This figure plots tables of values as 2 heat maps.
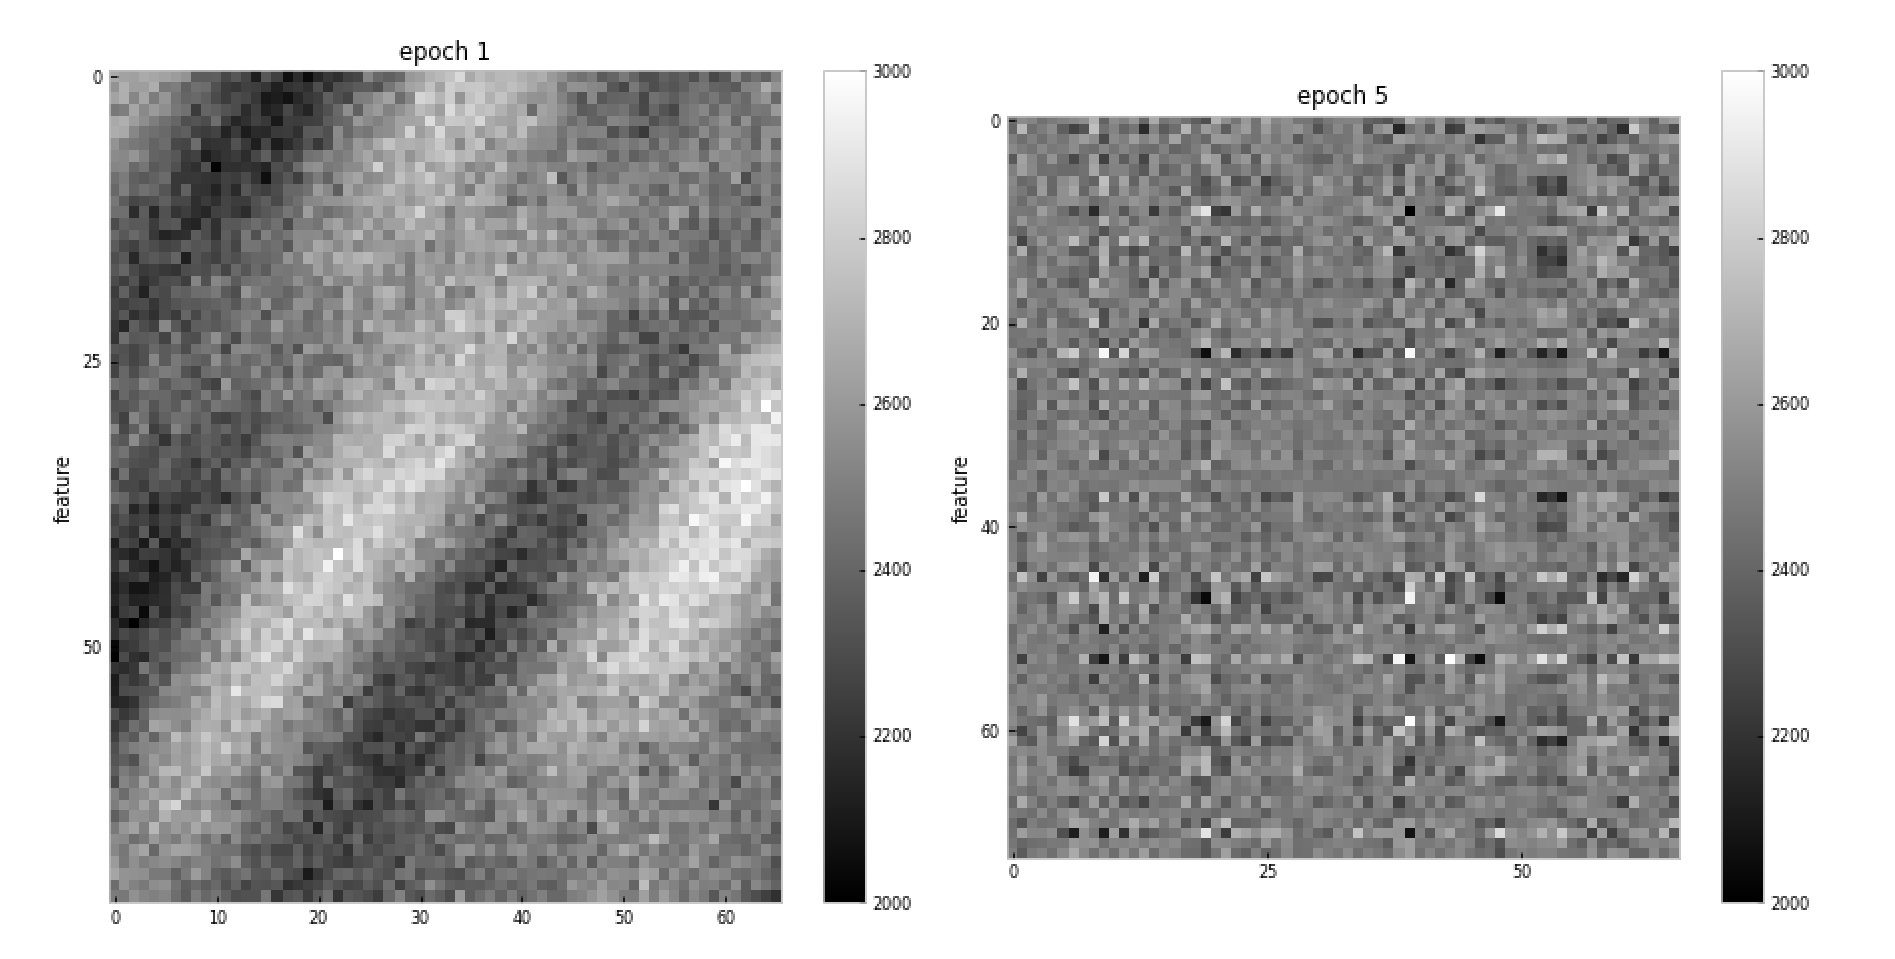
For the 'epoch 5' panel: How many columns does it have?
66
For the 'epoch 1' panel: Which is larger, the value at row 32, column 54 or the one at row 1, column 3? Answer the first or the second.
the second
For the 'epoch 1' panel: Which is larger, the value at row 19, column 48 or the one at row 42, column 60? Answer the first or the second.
the second
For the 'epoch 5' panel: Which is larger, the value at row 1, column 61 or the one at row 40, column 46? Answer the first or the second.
the first
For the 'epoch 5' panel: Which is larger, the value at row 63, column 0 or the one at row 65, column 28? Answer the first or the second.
the second
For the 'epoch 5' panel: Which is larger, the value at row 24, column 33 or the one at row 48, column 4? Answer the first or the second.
the first
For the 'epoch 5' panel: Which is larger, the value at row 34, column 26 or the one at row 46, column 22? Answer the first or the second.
the first
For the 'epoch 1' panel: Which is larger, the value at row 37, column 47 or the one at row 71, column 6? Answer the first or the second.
the second
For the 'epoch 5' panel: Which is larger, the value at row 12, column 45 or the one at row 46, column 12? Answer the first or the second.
the second
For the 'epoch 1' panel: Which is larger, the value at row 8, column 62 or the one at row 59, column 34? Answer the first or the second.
the first
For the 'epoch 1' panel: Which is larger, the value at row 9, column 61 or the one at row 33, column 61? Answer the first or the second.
the second
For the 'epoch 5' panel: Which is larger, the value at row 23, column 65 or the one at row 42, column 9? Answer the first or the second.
the first
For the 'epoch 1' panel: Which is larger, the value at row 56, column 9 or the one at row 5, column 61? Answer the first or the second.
the first
